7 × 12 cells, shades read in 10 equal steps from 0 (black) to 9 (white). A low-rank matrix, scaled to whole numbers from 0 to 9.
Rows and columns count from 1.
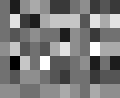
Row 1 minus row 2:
0 -7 3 5 -1 -5 -5 -3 2 -6 -3 -6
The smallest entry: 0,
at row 5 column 2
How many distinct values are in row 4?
7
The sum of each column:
30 27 30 29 36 30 29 34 29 30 31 29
